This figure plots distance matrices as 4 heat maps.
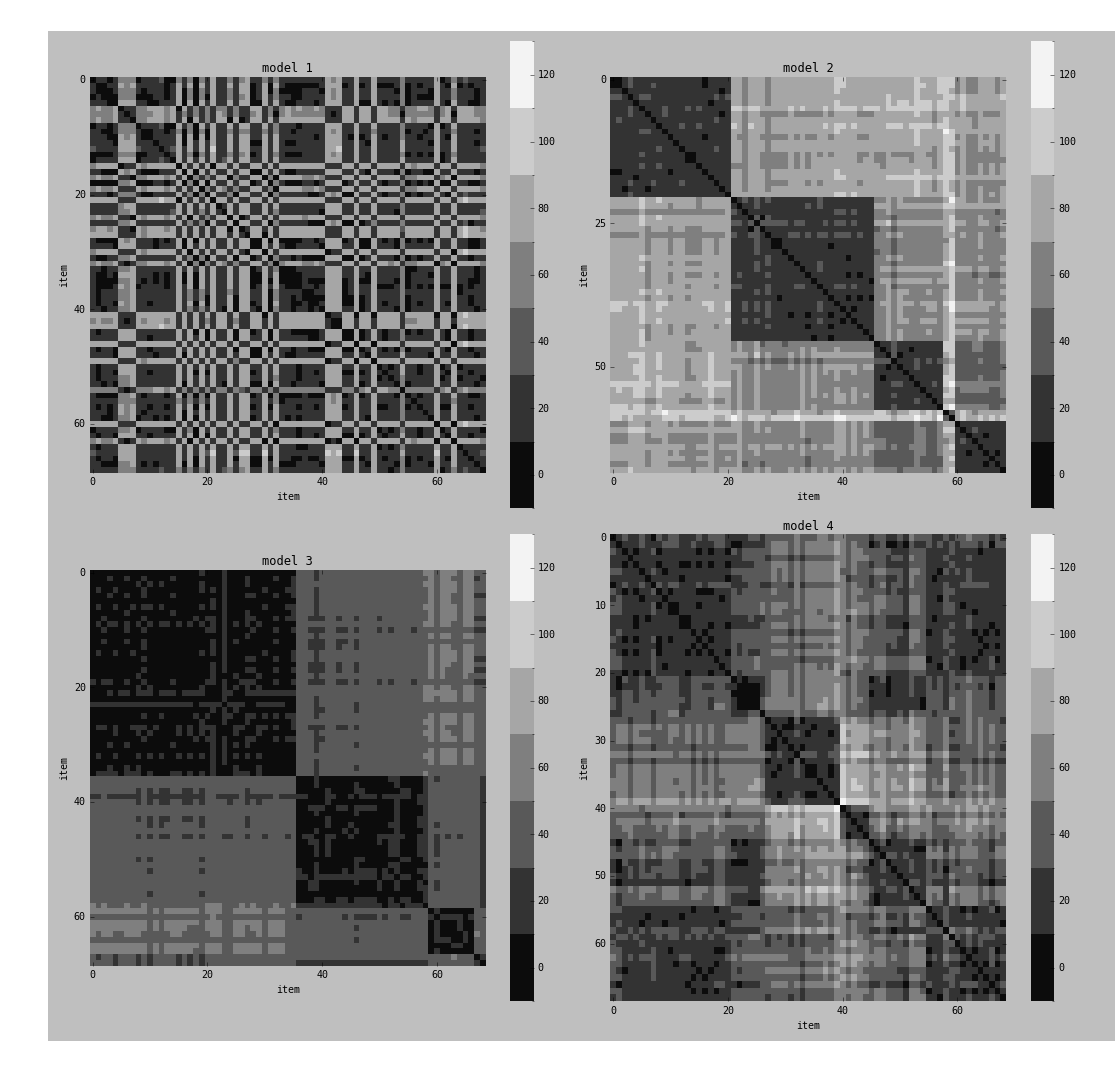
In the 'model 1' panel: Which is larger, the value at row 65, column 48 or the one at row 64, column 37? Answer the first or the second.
the first
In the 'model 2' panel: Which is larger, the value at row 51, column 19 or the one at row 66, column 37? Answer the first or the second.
the first
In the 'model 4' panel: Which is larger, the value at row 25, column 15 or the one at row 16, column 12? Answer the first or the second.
the first
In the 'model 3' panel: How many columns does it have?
69
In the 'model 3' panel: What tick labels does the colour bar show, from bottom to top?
0, 20, 40, 60, 80, 100, 120
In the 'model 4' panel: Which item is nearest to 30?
28
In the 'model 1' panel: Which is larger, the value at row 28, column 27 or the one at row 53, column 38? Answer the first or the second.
the first
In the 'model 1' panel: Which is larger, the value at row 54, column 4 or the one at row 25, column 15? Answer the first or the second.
the second
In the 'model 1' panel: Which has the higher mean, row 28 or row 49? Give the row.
49
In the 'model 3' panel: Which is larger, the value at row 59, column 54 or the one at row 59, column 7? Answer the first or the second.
the second
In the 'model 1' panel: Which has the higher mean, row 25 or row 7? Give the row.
7
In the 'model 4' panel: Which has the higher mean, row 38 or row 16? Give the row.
38
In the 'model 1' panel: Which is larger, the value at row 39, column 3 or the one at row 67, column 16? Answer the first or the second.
the first
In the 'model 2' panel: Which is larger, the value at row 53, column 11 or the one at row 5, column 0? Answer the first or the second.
the first
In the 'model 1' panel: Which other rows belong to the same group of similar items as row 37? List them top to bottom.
0, 1, 2, 3, 4, 8, 9, 10, 11, 12, 13, 14, 16, 18, 20, 22, 23, 25, 28, 29, 31, 33, 34, 35, 36, 38, 39, 40, 44, 45, 47, 48, 50, 51, 52, 53, 55, 56, 57, 58, 59, 61, 62, 64, 65, 66, 67, 68
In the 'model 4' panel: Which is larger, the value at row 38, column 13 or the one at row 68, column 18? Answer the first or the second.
the first
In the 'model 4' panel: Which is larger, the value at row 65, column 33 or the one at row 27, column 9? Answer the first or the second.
the second
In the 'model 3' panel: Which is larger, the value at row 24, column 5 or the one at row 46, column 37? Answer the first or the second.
the second
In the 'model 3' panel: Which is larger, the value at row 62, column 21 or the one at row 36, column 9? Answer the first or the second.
the first
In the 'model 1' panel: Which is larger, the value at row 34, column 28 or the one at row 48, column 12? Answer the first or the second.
the second
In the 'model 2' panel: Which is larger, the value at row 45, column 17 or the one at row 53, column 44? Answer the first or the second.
the first
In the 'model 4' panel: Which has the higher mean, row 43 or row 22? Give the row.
43
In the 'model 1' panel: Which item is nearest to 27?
30
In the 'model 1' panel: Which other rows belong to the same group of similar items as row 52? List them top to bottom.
0, 1, 2, 3, 4, 8, 9, 10, 11, 12, 13, 14, 16, 18, 20, 22, 23, 25, 28, 29, 31, 33, 34, 35, 36, 37, 38, 39, 40, 44, 45, 47, 48, 50, 51, 53, 55, 56, 57, 58, 59, 61, 62, 64, 65, 66, 67, 68
